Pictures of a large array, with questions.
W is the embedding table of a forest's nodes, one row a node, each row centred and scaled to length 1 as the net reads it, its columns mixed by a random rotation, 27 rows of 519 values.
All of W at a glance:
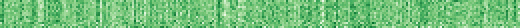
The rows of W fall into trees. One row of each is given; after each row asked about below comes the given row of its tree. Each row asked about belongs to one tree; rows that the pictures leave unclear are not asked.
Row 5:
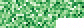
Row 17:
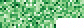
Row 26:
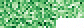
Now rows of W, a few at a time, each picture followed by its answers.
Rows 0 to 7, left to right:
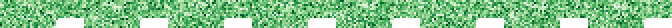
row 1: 17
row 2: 5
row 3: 17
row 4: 17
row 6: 17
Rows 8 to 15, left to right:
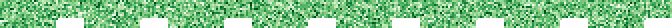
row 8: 26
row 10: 5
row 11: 17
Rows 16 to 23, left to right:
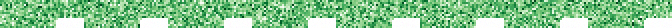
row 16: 5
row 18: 5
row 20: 17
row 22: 26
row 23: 26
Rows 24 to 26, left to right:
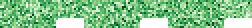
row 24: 17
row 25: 5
